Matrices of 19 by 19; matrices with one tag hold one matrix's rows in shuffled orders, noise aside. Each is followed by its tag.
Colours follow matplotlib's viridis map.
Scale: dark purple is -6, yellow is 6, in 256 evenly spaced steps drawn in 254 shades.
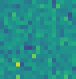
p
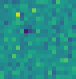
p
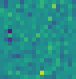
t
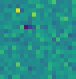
p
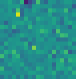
p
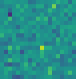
t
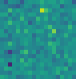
t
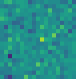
t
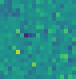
p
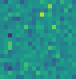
t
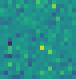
t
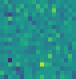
t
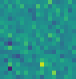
t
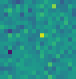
t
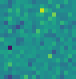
t
